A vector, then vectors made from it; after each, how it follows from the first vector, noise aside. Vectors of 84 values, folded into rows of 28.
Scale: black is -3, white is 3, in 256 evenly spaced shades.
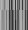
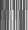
negated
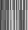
negated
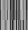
wrapped around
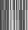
negated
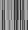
wrapped around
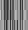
wrapped around
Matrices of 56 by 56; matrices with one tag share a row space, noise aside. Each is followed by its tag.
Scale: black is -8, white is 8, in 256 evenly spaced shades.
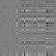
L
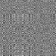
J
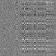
L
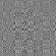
J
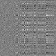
L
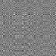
J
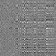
L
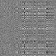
L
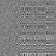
L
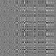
L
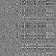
L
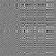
L
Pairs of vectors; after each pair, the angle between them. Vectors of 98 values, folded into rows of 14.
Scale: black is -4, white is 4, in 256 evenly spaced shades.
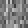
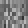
partly aligned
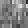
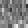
partly opposed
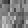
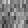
nearly opposite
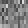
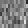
partly aligned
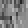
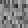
orthogonal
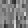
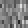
partly aligned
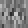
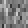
partly aligned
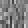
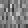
orthogonal
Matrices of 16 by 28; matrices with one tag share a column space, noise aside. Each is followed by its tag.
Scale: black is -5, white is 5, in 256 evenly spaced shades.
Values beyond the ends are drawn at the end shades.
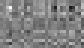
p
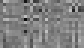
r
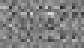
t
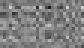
t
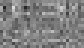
p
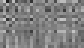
r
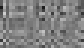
p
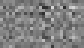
t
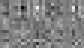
p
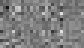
p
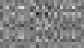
t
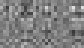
p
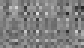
p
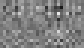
p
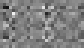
t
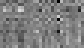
r
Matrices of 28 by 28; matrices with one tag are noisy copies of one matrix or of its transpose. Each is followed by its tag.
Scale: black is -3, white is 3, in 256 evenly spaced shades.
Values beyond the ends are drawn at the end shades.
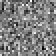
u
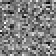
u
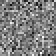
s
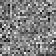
s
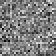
s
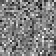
s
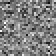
u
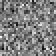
u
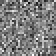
s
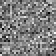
s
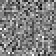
s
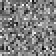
u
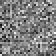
s
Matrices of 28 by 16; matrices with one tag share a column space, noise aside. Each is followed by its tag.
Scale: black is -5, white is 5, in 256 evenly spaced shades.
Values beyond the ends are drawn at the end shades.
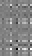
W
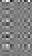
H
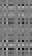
W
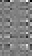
H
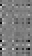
W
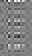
H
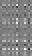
W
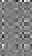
H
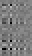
W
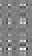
W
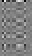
H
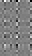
H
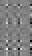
W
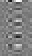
H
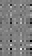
W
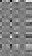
H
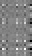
W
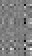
W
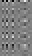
H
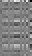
H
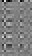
H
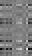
W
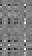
W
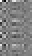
H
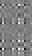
W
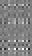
W
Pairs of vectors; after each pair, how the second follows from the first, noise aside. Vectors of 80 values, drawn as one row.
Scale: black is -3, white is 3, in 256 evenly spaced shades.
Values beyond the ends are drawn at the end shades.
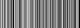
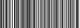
negated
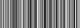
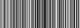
sign-scrambled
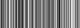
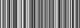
sign-scrambled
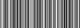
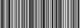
negated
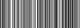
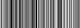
negated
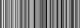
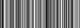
sign-scrambled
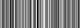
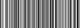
wrapped around
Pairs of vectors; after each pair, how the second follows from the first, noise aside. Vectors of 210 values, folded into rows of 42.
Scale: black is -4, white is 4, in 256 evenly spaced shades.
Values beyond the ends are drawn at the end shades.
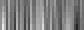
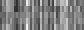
wrapped around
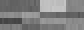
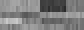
negated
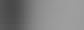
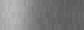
negated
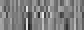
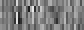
wrapped around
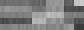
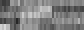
reversed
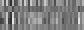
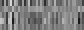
negated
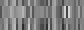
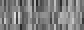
reversed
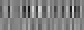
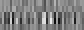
reversed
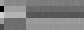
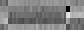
wrapped around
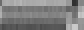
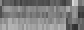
negated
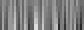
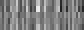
wrapped around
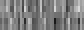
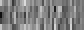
wrapped around
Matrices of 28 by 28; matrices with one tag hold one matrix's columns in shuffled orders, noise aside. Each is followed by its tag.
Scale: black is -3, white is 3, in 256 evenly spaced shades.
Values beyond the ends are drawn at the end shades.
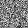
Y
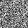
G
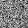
Y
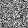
Y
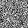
G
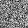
Y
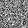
G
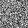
G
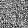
Y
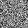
G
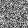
Y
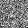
Y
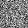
Y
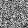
Y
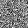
G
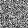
Y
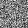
Y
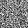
G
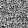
Y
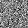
G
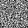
Y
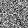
G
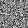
G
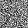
G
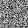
Y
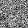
Y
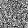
Y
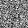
Y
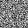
Y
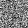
Y
